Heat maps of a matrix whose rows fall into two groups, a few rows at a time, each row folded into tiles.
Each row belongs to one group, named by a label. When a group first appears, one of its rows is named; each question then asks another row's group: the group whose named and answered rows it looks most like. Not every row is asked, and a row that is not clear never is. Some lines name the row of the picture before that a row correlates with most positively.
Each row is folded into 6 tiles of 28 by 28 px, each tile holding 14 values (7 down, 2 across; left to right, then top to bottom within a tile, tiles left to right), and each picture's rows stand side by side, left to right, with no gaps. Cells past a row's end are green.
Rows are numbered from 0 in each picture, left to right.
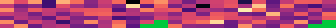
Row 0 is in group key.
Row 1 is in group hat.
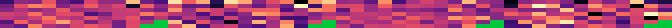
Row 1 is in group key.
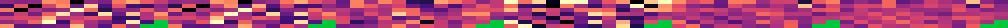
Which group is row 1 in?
hat
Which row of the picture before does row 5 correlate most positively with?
0
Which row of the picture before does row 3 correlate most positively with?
1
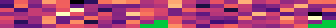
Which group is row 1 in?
key
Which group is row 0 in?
hat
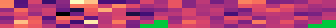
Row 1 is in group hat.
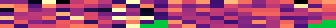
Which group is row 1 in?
key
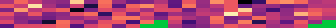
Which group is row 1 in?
hat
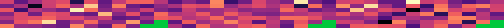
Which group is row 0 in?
hat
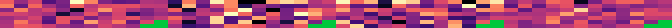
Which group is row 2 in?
key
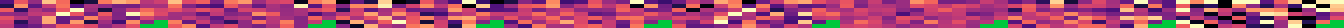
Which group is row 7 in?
key
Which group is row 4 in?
hat
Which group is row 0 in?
hat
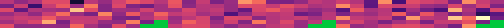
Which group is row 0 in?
hat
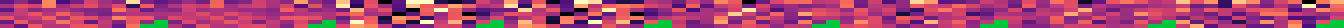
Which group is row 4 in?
hat
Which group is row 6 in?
hat
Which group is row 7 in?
key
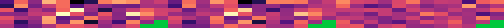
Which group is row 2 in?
key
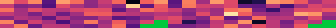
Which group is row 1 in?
hat
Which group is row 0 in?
key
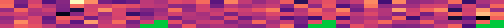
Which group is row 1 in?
key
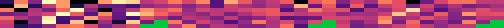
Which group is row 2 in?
hat
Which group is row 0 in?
hat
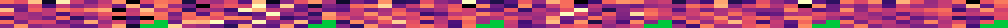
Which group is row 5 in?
key
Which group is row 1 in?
hat
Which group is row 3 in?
hat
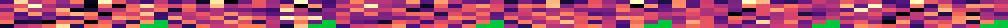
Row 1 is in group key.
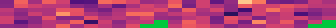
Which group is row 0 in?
hat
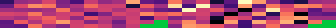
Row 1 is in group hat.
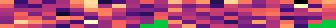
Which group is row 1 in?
key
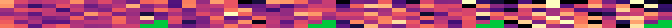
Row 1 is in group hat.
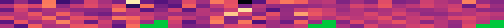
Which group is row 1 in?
hat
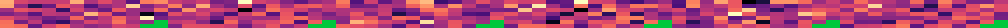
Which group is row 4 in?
hat
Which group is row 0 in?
key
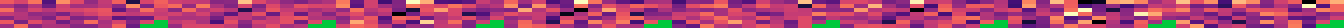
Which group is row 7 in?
key
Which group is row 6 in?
hat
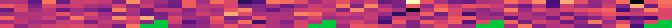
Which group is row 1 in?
hat
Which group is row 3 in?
key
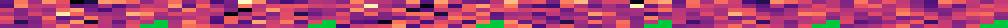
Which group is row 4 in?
hat
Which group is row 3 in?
key
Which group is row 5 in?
hat
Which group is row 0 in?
hat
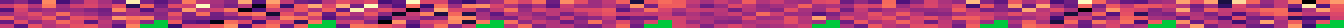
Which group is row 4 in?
key
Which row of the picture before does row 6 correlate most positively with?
1
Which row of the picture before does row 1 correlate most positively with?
2
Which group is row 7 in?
key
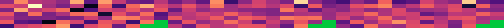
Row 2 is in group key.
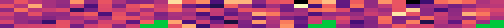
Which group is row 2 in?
hat
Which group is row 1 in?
key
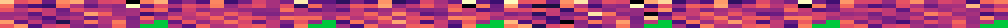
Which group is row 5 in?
key
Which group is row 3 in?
key
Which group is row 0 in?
key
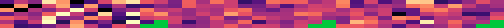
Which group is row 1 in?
hat
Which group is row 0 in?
hat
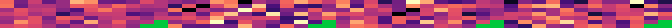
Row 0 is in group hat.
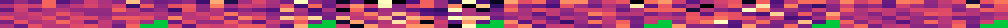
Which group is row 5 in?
key
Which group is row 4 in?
hat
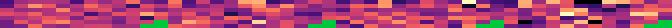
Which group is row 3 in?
hat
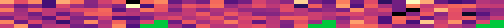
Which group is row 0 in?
key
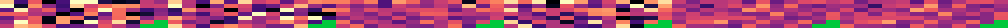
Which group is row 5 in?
hat
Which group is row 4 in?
hat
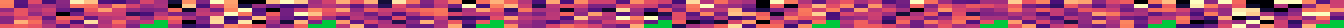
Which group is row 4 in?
hat
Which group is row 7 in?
hat
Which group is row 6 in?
key
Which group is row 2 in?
key
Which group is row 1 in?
hat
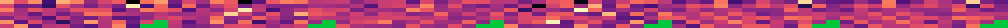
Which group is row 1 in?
hat
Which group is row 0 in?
key
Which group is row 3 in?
hat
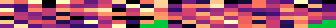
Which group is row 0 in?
key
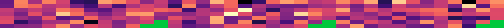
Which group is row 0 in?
hat
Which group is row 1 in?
hat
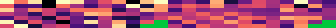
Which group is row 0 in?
key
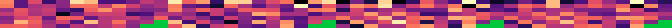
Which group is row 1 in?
key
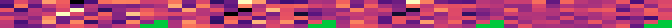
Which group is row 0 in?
hat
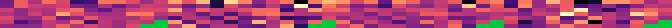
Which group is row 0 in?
hat
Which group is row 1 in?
key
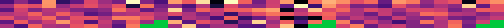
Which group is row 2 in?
key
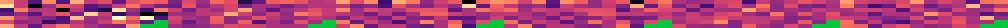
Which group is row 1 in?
hat
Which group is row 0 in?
key
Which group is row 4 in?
hat
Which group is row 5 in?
key
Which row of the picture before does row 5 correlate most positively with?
2
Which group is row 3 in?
key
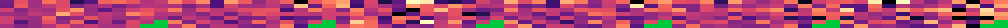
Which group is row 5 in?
key
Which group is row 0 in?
hat
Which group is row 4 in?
key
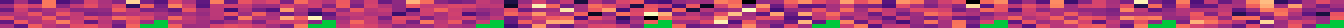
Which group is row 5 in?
key
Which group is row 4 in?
hat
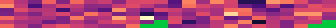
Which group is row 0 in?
key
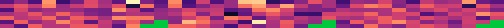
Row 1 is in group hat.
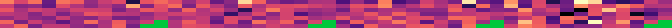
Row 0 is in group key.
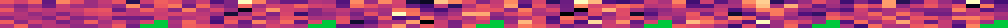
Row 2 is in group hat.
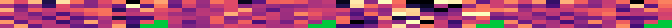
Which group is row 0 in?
key
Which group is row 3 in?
key
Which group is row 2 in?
hat
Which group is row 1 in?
hat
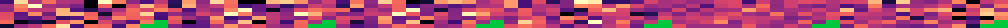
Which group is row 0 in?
hat
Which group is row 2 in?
hat
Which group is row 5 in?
key
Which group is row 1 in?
hat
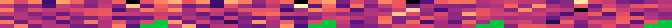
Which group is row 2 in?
hat
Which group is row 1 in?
key
